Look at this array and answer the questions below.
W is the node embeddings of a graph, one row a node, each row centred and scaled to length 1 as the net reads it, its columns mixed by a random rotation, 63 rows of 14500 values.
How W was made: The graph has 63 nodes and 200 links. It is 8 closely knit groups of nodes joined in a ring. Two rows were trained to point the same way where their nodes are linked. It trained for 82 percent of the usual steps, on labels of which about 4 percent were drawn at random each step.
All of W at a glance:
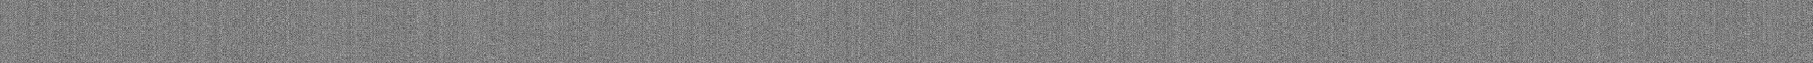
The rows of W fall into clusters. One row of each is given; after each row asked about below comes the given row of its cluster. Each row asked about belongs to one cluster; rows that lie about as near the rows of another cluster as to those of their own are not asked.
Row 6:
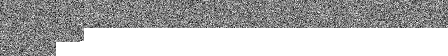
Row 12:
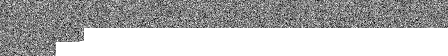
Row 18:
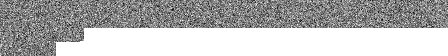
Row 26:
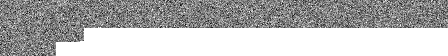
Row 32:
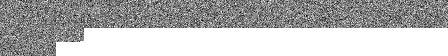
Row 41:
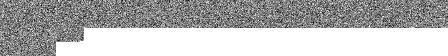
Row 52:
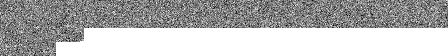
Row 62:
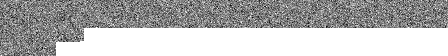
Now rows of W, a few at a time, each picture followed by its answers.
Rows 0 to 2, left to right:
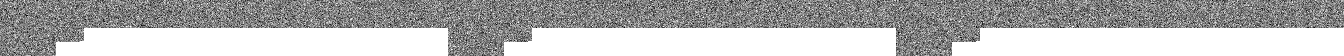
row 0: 12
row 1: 52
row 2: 62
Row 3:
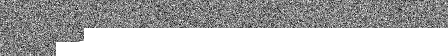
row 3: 18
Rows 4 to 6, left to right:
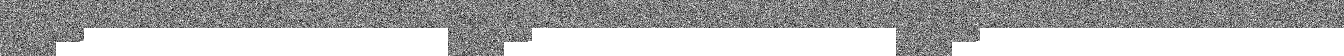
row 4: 18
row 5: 62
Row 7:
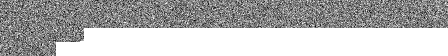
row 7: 18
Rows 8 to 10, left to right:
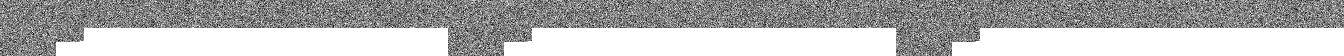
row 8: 41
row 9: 26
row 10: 18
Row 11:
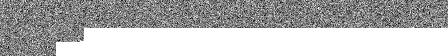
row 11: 41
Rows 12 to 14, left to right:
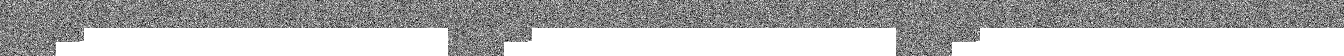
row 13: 41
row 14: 12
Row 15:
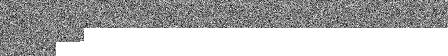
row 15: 62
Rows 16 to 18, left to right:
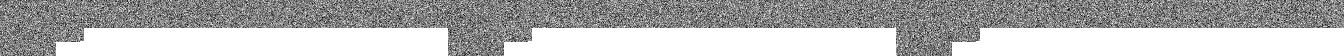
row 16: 32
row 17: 62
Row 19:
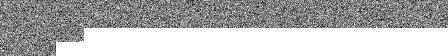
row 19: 6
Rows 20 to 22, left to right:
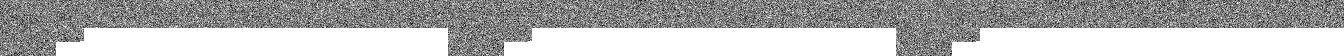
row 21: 6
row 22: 52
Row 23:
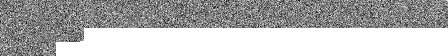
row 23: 52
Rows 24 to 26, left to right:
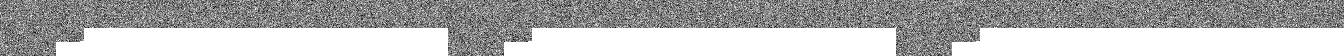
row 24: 52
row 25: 62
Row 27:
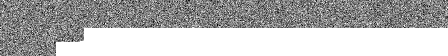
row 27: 41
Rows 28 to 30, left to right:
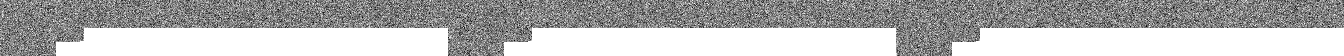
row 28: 41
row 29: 6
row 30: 18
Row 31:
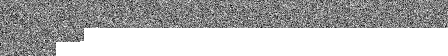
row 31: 62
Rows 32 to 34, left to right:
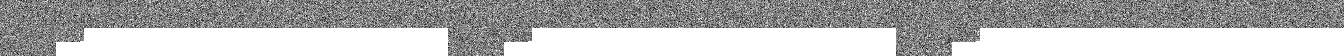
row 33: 62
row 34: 12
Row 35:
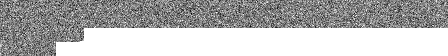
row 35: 18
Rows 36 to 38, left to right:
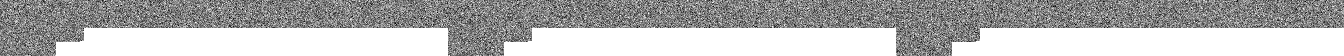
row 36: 12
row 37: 62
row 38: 18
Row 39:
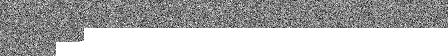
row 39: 12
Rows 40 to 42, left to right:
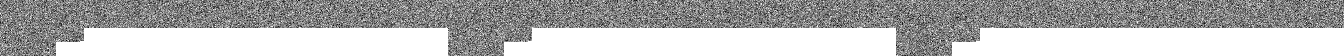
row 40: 52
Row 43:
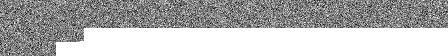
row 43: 26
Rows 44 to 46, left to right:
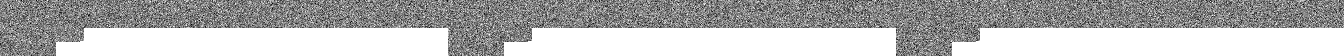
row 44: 32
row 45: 18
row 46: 6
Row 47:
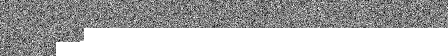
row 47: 41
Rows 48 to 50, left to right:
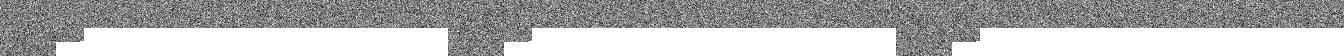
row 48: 18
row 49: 6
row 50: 62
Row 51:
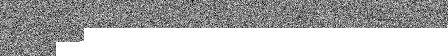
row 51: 6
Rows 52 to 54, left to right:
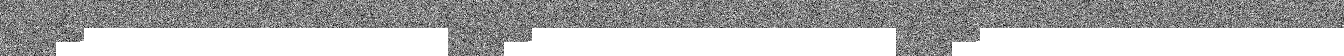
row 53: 12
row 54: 6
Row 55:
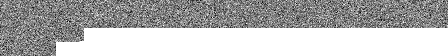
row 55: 6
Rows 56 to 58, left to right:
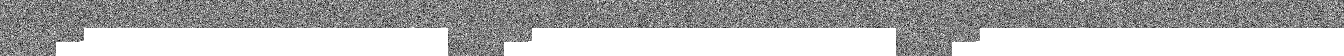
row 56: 41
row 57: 32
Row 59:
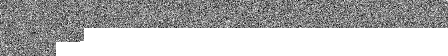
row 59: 52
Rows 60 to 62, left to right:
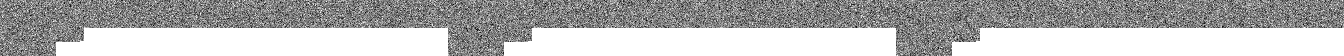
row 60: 41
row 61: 26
